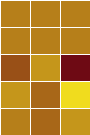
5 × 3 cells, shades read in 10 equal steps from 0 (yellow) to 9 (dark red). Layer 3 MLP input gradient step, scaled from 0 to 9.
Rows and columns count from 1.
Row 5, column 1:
4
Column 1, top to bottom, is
4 4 6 3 4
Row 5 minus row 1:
0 1 -1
